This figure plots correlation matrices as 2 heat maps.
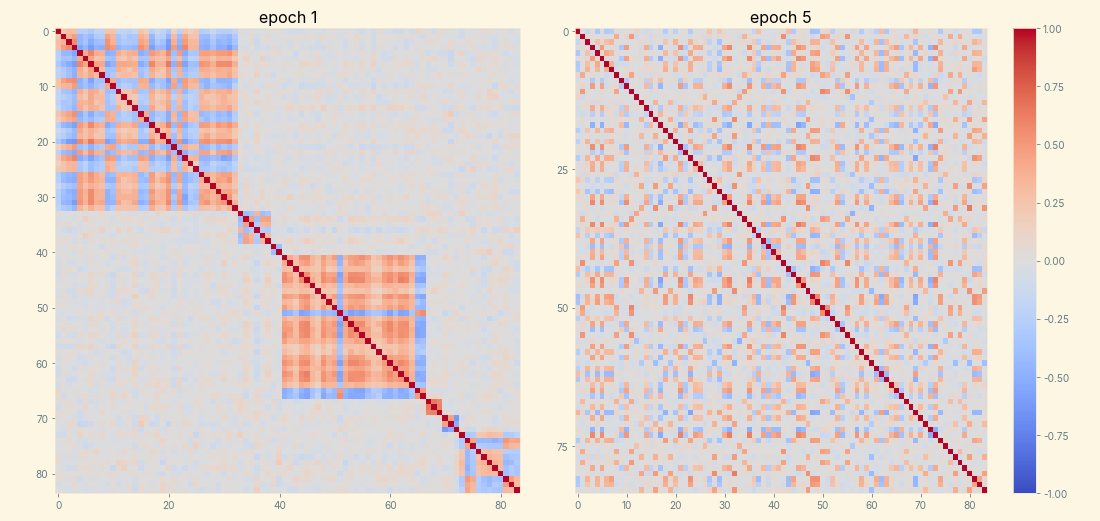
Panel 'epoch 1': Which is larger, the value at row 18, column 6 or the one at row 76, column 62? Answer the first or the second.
the first
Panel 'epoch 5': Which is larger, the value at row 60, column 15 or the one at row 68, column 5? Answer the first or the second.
the second
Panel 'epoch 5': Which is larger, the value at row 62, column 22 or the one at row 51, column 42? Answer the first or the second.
the second
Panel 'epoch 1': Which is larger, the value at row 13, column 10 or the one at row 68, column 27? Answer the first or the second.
the second
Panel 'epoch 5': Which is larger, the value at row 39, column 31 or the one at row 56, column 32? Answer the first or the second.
the second
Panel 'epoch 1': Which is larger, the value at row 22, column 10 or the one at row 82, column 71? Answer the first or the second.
the second
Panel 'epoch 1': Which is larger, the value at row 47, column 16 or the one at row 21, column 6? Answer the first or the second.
the first
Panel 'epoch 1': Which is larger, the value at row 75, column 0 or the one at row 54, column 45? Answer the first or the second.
the second
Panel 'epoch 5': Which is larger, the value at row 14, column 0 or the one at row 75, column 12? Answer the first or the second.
the second
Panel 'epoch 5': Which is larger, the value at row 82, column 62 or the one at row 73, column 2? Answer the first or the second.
the second
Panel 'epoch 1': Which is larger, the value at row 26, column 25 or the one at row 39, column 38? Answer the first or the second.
the second
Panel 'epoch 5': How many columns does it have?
84
